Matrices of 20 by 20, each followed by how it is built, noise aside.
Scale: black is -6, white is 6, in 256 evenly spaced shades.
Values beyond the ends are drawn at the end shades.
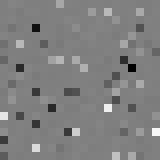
sparse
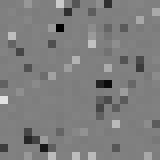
sparse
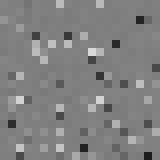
sparse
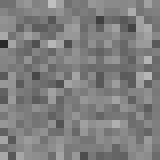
low rank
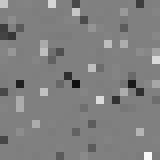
sparse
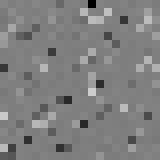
sparse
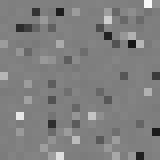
sparse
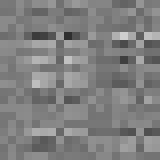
low rank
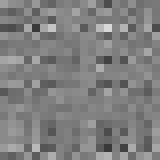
low rank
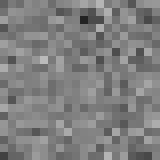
low rank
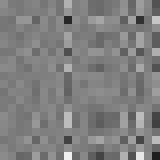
low rank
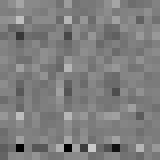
low rank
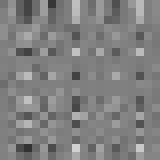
low rank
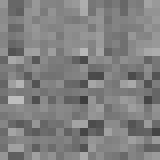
low rank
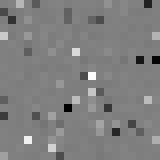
sparse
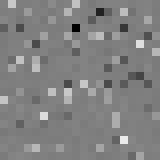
sparse
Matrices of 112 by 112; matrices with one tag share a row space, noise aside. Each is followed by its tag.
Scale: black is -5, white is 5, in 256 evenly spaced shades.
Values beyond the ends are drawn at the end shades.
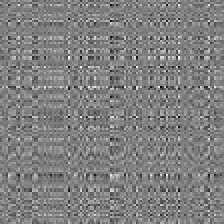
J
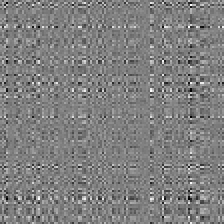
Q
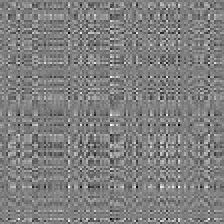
J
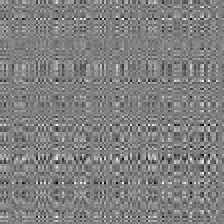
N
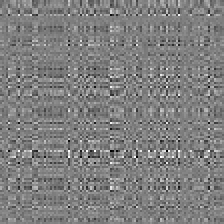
J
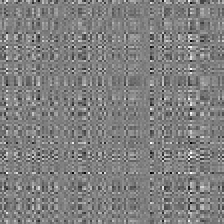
Q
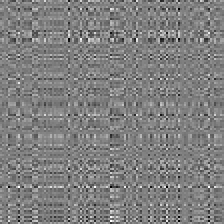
J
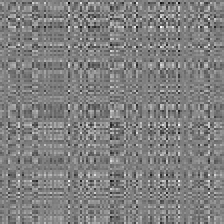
J
